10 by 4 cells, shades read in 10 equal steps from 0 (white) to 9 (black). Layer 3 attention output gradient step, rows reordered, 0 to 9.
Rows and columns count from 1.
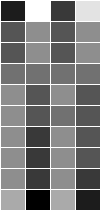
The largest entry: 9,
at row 10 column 2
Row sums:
16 20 20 20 20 21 21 21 22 23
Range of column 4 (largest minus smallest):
7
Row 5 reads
4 6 4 6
